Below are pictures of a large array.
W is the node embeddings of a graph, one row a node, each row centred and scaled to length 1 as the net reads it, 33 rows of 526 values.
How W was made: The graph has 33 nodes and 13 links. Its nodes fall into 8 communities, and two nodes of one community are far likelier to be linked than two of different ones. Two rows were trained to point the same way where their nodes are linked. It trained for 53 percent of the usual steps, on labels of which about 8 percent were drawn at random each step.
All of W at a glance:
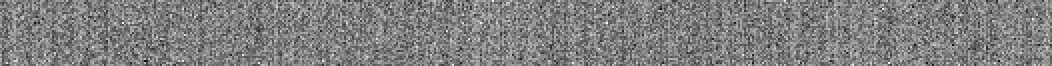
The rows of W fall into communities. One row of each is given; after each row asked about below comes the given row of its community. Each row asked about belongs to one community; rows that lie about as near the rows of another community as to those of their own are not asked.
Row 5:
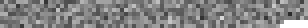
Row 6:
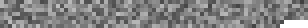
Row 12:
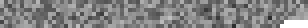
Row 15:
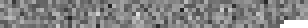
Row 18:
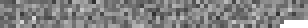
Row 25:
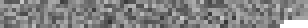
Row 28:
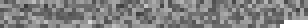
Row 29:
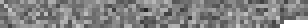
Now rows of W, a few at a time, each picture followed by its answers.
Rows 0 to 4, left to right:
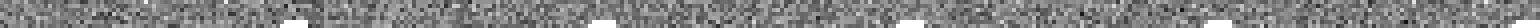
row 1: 18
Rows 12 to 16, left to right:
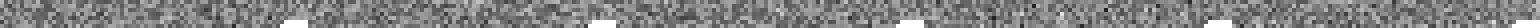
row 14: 28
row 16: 5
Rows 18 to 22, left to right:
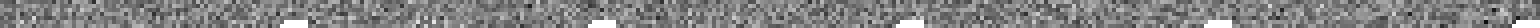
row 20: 15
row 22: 29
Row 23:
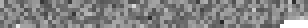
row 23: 12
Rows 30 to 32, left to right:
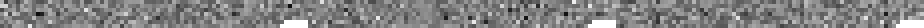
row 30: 6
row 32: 25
